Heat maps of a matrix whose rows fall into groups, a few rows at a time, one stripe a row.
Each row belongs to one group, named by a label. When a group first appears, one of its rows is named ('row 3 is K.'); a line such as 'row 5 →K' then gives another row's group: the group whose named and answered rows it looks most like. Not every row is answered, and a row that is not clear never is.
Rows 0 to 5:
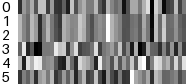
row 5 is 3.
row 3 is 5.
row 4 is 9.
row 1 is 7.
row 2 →7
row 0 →3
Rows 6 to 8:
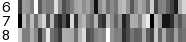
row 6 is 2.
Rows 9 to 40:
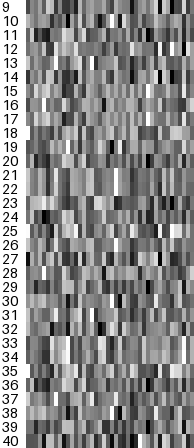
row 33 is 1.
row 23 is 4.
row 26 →7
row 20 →5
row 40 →3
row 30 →4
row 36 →5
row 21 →7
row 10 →4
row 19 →1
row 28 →2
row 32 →4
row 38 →4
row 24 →5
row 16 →2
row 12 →2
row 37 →7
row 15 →9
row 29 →5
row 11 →5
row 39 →5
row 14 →3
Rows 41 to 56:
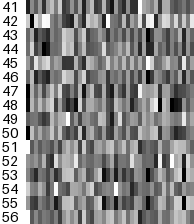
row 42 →9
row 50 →3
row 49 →1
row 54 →7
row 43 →5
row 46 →5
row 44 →5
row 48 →3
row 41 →3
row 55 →5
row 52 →2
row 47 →3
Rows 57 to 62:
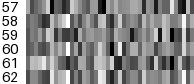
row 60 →1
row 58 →1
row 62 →1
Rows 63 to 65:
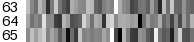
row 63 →7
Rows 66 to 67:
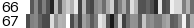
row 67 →1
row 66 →2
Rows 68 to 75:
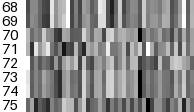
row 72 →2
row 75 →5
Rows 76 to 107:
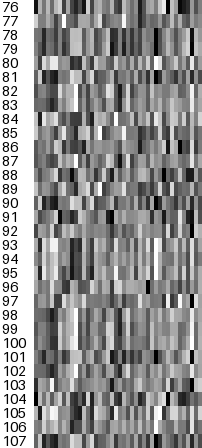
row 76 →3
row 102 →1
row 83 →1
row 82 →1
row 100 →1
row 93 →9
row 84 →9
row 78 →5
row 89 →7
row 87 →1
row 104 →3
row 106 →9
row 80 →9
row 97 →2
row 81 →5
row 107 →5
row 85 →7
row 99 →1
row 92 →2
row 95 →9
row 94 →9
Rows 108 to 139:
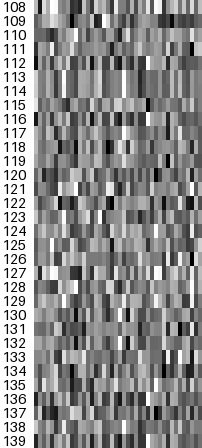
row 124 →9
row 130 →4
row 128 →1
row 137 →5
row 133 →2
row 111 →2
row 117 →7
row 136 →3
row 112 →3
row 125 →2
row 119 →7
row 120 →5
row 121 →1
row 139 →3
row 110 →1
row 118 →4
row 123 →7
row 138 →7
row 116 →3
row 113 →7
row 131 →3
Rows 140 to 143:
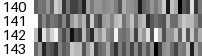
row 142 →9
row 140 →3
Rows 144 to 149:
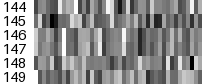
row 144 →1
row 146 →7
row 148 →2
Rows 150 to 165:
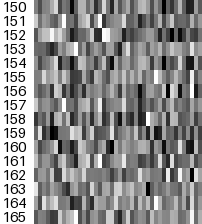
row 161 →7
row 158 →3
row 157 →7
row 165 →1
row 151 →7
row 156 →3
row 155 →9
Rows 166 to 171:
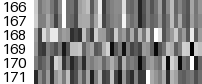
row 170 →3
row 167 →7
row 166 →7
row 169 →5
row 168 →9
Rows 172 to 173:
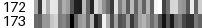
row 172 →9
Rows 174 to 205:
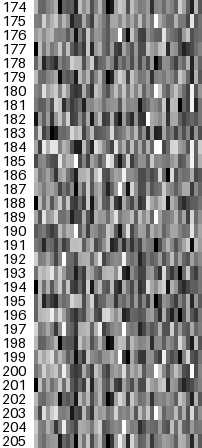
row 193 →4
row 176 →4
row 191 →5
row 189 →9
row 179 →4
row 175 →9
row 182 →3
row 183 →5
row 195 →5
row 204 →7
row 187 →4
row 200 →9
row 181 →3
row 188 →3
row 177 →3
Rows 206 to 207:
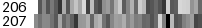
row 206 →2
